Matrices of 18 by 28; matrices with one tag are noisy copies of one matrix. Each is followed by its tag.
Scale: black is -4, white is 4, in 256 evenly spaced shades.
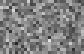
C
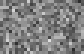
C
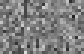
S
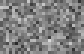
C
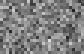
C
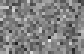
C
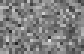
C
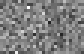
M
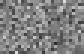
M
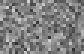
C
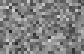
C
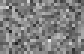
C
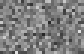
M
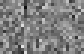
S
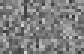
S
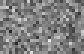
C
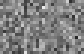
S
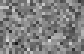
C
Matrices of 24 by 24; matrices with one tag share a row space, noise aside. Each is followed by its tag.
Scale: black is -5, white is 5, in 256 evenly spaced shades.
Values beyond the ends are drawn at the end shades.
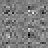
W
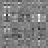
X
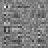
X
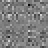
W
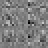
W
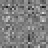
W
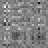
X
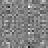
W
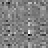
W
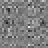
W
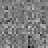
W
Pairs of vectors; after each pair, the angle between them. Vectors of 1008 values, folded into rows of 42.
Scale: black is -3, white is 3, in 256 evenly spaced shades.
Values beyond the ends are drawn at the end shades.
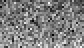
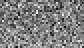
partly aligned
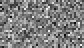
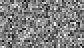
nearly opposite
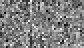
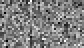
nearly parallel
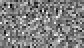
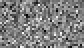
partly aligned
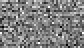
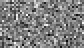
partly aligned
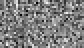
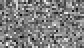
nearly parallel
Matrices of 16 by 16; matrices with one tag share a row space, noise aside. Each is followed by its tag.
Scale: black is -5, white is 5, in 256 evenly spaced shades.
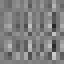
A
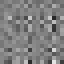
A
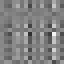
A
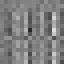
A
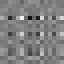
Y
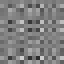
Y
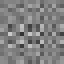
Y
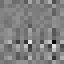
A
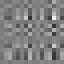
A
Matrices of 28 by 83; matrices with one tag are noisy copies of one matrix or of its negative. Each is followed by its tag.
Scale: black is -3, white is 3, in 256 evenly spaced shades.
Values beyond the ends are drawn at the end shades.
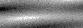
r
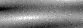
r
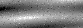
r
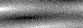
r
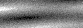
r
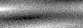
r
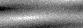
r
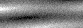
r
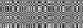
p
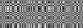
p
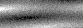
r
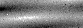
r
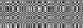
p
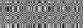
p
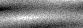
r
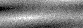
r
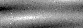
r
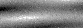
r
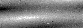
r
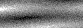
r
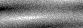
r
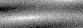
r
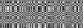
p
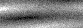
r
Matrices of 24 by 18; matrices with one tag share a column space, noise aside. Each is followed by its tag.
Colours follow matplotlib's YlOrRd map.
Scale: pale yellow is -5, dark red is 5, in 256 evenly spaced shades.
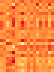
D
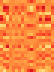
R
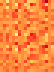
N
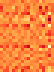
R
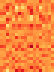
R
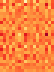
N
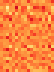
R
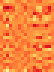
R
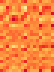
R
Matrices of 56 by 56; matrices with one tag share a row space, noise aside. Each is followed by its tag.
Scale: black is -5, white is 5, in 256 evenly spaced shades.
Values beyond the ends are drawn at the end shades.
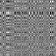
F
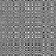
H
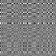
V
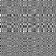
V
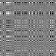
F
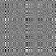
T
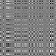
F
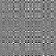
H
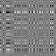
F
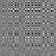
H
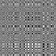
H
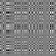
F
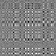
H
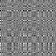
V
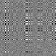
T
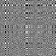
T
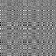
V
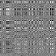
F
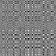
H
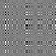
T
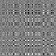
H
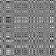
F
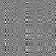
T
